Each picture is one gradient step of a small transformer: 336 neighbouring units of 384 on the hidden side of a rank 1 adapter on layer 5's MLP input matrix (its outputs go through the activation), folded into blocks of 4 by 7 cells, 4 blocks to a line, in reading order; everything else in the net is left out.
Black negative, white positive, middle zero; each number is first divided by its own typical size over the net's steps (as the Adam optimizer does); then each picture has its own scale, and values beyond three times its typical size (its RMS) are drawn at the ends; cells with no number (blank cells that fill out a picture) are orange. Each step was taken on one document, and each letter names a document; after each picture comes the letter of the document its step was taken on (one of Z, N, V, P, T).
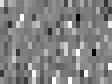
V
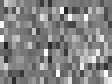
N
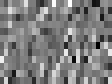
N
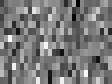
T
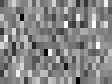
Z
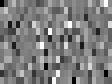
V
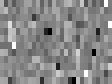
V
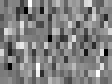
T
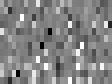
V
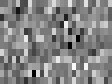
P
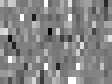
V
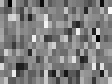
N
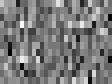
T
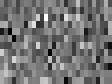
Z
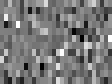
N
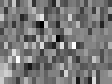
Z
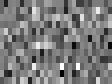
T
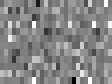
V
